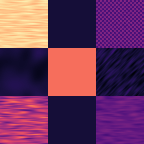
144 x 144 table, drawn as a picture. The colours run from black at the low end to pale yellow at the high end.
The table splits into 3 rows of 3 panels. Panel 1,1: very high, streaked across, faint in contrast. Panel 1,2: very low, flat. Panel 1,3: low, checkered. Panel 2,1: very low, smooth, faint in contrast. Panel 2,2: high, flat. Panel 2,3: very low, slanting up to the right, faint in contrast. Panel 3,1: middling, streaked across. Panel 3,2: very low, flat. Panel 3,3: low, streaked across, faint in contrast.
